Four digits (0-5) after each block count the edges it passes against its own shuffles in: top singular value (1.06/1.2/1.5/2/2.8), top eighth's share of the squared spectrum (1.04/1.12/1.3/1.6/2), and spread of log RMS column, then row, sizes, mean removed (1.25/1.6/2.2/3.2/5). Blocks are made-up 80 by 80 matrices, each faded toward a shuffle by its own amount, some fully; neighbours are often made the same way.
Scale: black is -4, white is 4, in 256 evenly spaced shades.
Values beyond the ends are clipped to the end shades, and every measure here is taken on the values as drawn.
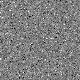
0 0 0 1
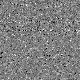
1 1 0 2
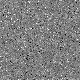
0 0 0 0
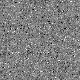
0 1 0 1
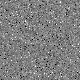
0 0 0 0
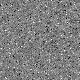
0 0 0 0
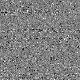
1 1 0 3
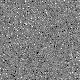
0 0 0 0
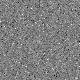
0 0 0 0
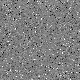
0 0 0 0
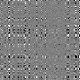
5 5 4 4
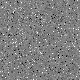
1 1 0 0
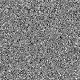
2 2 0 0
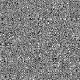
3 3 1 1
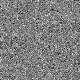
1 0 0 0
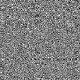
3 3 1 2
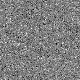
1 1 0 0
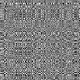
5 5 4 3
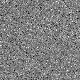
1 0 0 0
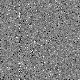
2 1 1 0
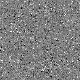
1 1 1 1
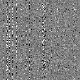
2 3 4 2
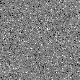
0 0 1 0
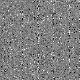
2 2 2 1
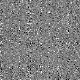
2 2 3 2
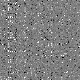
4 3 2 1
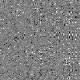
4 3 2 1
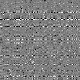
5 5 2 3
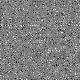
3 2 0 1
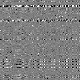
5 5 2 3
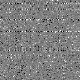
4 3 1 2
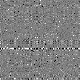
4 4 1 2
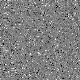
3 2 0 1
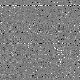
4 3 1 2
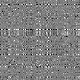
5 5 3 3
